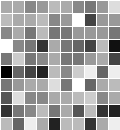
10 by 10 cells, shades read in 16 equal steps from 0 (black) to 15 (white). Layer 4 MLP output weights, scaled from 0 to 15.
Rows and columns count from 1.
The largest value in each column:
15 13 14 11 13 11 15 14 11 14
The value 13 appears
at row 1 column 10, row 7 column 5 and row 8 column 2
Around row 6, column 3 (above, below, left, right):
7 10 6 2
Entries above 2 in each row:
10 10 10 9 10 8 10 10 9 9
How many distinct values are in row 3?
5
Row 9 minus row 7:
-4 -2 -2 1 -6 3 -10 5 -7 -9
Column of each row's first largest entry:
10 7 4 1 2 8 7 2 4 3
